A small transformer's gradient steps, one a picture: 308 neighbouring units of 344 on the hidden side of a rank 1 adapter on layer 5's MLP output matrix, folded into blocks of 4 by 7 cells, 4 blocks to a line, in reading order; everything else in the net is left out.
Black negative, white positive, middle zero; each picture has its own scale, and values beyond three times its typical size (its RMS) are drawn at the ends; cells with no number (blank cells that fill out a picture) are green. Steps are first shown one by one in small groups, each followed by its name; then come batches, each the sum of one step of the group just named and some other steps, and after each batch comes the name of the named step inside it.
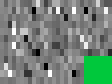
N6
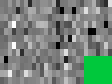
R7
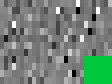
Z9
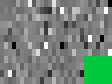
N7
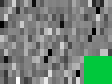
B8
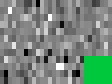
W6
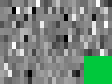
N6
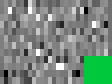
W6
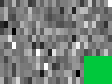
B8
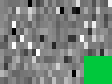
Z9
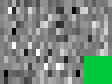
W6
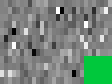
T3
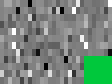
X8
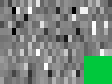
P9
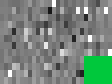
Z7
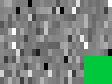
X8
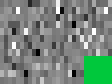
T3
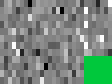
X8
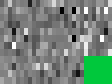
Z7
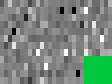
P9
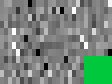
X8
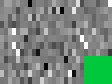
X8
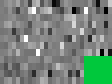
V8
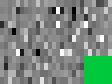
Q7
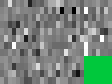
Q7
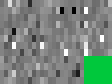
Q7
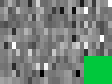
V8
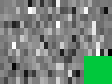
V8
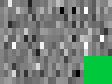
V8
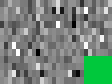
Q7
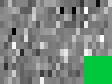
Q7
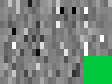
Q7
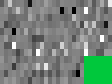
V8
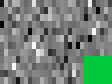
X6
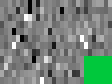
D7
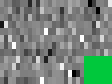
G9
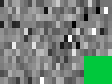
X6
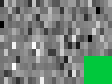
X6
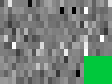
X6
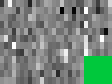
X6
